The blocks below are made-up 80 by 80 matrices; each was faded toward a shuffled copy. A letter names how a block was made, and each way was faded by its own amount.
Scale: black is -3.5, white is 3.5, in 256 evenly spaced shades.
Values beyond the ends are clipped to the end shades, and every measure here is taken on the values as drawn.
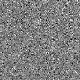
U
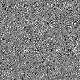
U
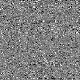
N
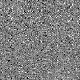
U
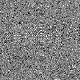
N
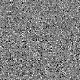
U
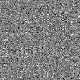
U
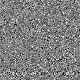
N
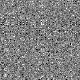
N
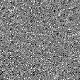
U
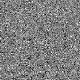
N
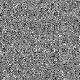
U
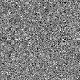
N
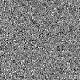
N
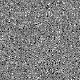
U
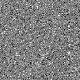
U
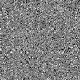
U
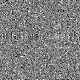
U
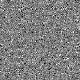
U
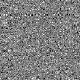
U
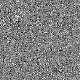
N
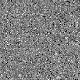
U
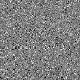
U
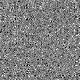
U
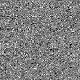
N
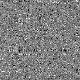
N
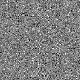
N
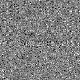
N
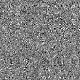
N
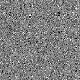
U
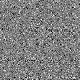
N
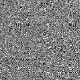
U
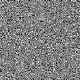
U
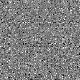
N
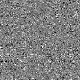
N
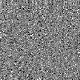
U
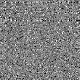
N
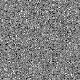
U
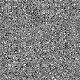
U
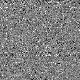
N
